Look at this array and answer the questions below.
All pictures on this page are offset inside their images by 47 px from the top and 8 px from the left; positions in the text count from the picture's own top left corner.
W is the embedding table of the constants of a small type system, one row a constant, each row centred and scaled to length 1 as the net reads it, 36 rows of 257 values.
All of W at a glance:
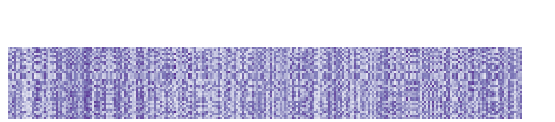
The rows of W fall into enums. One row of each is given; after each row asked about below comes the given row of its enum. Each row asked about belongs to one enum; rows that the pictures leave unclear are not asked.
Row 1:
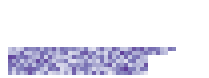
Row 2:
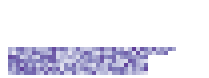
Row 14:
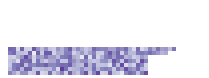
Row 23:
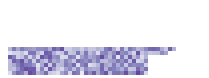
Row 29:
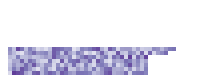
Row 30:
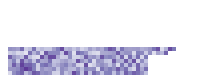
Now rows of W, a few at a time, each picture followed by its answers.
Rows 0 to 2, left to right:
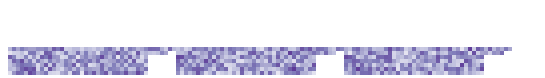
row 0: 23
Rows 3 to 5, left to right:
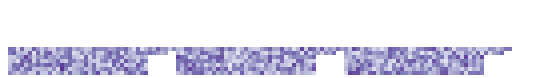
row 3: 14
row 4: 2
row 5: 29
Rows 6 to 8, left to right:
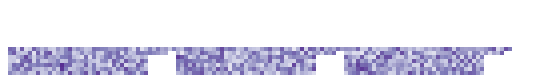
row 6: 14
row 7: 2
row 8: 30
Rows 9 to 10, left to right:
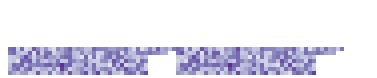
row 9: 14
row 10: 14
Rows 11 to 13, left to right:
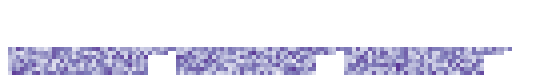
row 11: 29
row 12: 1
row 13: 14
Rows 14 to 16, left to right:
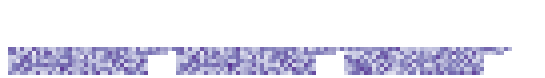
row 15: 14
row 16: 23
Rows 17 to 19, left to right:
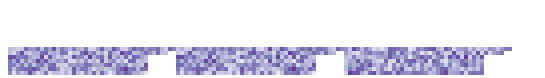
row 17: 1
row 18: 1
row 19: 29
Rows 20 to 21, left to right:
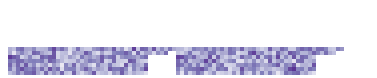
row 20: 2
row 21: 1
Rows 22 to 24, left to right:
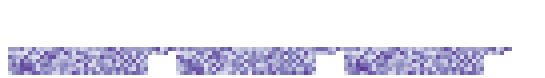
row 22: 30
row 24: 30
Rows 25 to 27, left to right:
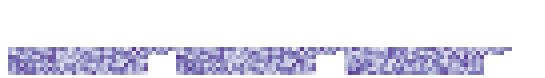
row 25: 2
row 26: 2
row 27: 29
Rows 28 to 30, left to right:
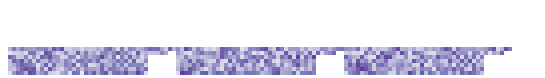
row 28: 23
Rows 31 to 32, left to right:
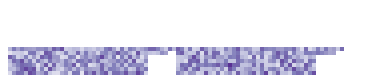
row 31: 23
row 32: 14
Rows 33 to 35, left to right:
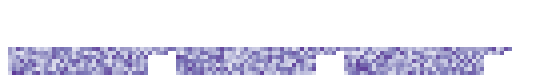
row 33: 29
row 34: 2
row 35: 30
